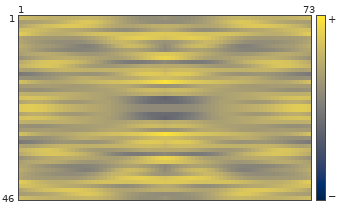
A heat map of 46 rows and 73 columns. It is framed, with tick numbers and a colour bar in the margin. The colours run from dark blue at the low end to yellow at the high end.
Ninth with the lowest average: centre. Slope: none. Average level on the scale: 70%. Mirror symmetry: left to right and top to bottom. Grain: streaks across.
